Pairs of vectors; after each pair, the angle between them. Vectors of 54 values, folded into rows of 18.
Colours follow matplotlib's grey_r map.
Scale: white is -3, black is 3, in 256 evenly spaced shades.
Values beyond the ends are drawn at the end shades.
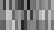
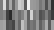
nearly opposite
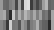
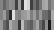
nearly parallel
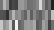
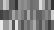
nearly parallel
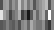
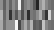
partly aligned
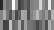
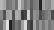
partly opposed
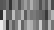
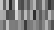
orthogonal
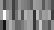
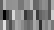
nearly opposite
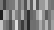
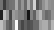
nearly parallel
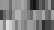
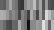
partly opposed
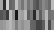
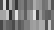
nearly opposite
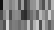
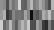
orthogonal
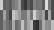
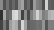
partly aligned
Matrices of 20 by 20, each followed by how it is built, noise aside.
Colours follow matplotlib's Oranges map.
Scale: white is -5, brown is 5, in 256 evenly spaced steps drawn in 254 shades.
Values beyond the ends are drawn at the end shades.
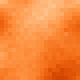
smooth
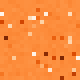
sparse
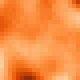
smooth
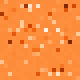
sparse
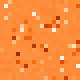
sparse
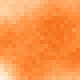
smooth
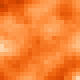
smooth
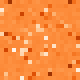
sparse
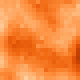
smooth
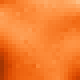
smooth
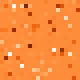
sparse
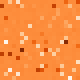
sparse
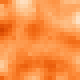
smooth
